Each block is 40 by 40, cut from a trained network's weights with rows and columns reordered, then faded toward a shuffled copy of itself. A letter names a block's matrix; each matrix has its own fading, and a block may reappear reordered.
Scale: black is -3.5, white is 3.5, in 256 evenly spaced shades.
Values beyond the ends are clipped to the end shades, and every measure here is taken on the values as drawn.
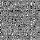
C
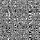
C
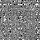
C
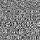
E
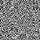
E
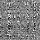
C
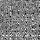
C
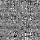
C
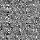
C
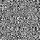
E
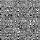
C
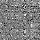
C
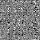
C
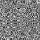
E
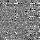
C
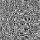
E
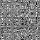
C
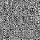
E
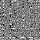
C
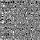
C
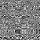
E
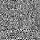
E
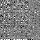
C
